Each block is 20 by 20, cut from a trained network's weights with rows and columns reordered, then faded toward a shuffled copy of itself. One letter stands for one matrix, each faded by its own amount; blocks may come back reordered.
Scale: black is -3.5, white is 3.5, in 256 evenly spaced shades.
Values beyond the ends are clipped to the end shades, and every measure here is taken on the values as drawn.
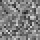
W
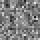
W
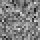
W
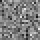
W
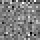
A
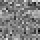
W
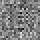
W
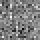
A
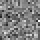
W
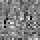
A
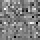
A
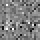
A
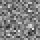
W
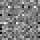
A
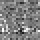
A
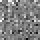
A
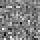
A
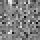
A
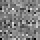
A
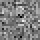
W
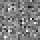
A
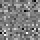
A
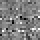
A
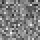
W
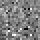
A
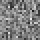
W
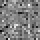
A
